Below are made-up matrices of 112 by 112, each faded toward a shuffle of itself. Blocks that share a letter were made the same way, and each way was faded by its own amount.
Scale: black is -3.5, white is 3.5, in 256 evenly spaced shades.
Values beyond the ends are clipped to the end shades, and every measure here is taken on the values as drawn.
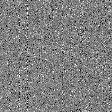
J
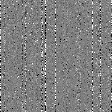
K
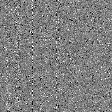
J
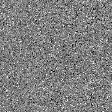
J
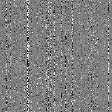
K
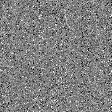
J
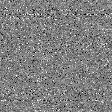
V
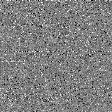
V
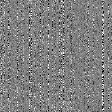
K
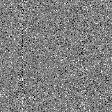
J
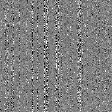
K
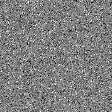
J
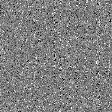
J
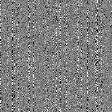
K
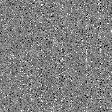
J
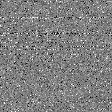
V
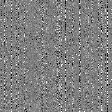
K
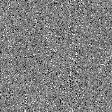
J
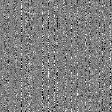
K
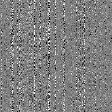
K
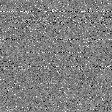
V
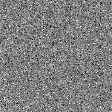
J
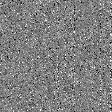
J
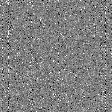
J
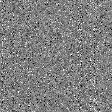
J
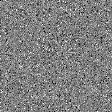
J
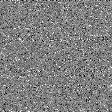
V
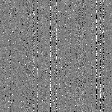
K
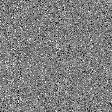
J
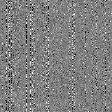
K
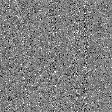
J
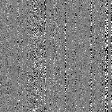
K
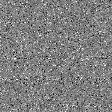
V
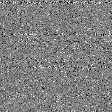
V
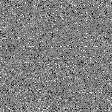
V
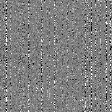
K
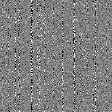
K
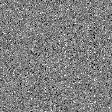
J
